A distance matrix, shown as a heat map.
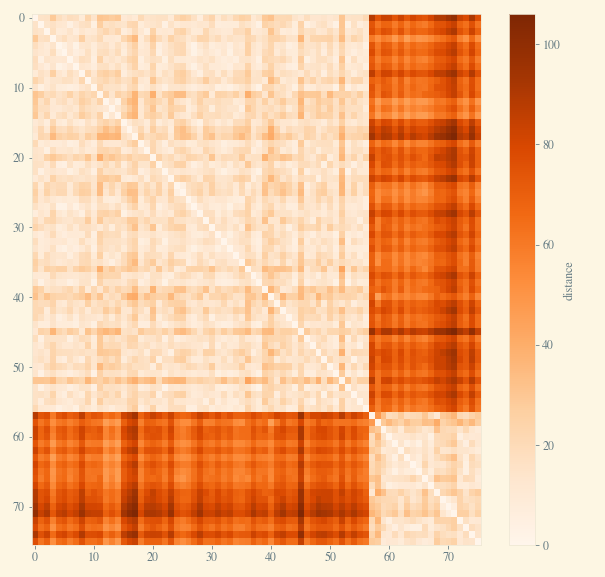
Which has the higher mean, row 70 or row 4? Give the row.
70
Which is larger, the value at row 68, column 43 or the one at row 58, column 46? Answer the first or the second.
the first
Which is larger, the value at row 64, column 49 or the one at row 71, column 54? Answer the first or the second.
the second
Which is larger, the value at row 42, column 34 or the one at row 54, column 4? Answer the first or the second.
the first
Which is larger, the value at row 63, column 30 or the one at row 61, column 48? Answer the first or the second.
the second
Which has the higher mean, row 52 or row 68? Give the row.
68
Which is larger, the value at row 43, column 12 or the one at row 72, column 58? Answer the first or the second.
the second
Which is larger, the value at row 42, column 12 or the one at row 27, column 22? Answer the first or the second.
the first
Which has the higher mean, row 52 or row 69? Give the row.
69
